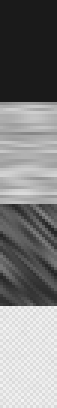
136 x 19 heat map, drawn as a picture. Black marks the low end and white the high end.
It is made of 4 by 1 panels. Panel 1,1: very low, flat. Panel 2,1: high, streaked across. Panel 3,1: low, slanting down to the right. Panel 4,1: very high, checkered, faint in contrast.
